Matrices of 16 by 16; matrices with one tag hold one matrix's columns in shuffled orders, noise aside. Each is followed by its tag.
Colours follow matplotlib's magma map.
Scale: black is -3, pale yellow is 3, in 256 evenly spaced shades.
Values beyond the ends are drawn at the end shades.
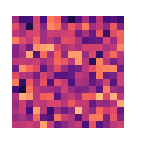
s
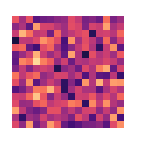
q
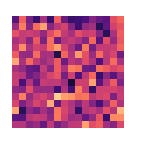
s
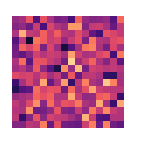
q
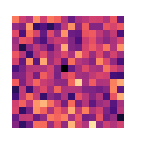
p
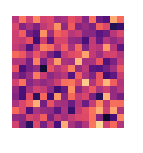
p
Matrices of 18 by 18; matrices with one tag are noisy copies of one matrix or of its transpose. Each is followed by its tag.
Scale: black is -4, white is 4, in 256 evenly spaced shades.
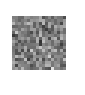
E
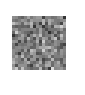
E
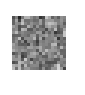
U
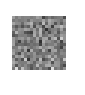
E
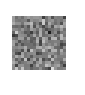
E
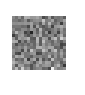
E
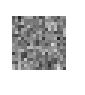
U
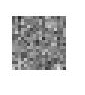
U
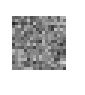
U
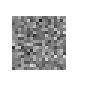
E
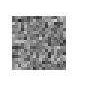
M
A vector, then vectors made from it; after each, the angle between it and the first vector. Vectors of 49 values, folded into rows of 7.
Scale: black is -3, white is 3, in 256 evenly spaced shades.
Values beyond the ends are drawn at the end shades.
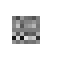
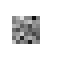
partly aligned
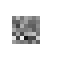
nearly opposite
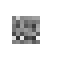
nearly opposite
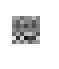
nearly opposite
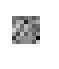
partly aligned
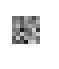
partly aligned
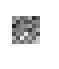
partly opposed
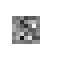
partly aligned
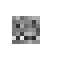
nearly opposite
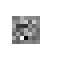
partly opposed
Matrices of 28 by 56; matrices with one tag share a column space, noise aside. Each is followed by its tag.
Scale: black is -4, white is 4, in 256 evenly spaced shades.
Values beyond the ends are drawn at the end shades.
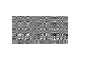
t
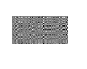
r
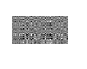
t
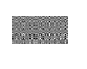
t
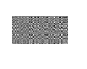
r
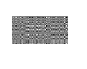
r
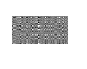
r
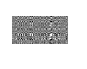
t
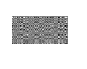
r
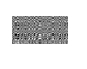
t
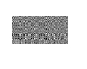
t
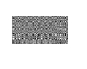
t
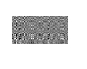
t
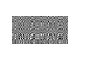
t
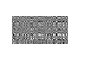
t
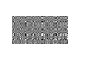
t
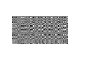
r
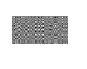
r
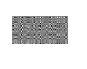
r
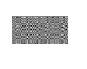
r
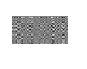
r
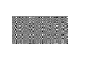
r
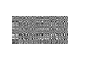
t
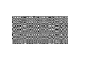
r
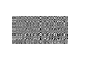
t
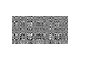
t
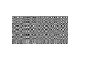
r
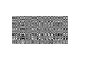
t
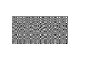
r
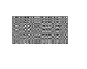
r
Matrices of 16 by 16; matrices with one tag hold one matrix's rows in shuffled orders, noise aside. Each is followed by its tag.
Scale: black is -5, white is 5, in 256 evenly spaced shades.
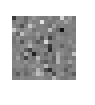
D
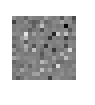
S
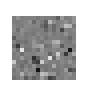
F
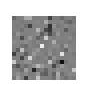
D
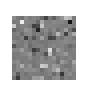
F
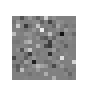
D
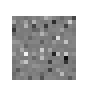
S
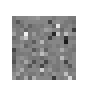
S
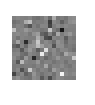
D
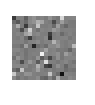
D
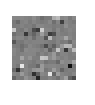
F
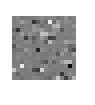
F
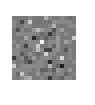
D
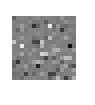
F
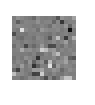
F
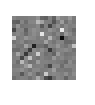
D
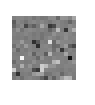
F
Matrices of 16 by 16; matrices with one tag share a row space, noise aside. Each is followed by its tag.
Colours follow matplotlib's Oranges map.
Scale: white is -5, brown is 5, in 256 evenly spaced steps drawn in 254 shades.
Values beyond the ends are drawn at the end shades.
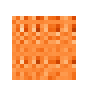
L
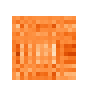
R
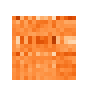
R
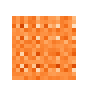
L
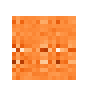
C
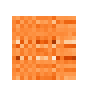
R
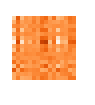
C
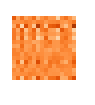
L
